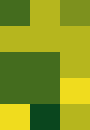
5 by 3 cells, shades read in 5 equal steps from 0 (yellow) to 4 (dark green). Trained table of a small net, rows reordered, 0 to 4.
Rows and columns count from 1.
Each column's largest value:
3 4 2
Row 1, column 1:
3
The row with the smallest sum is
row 2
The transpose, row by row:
3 1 3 3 0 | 1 1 3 3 4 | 2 1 1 0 1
